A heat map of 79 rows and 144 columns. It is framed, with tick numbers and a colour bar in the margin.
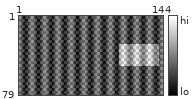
Ninth with the highest average: middle right. Odd patch: higher, in the middle right. Stripes: upright, repeating 11 times.
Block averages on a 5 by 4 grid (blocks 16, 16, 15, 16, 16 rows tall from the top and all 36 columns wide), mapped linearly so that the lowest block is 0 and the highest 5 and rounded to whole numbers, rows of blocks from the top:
0000 | 0011 | 0025 | 0011 | 0000
